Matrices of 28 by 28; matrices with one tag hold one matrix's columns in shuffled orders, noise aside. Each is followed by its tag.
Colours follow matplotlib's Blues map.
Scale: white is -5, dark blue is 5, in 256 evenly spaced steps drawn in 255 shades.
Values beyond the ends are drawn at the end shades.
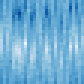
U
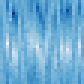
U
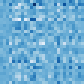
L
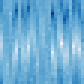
U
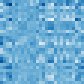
L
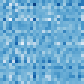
L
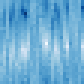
U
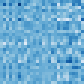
L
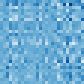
L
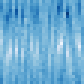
U
